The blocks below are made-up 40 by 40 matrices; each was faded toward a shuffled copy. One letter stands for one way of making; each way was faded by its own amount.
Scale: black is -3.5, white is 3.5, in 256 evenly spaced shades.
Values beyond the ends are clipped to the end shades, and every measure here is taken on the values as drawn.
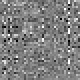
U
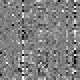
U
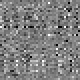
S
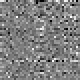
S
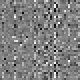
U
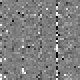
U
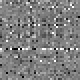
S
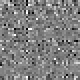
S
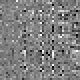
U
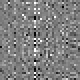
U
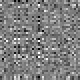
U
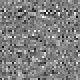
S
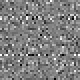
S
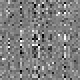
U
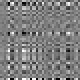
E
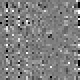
U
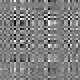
E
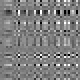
E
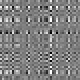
E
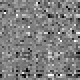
S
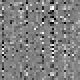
U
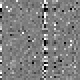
U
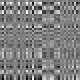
E
